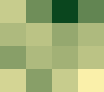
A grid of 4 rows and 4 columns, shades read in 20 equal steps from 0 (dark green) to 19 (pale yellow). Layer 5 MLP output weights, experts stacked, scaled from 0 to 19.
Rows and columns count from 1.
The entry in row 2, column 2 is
14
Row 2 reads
13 14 11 13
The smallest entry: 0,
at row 1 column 3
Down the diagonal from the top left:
15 14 12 19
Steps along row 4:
down up up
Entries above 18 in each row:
0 0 0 1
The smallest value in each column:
10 8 0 7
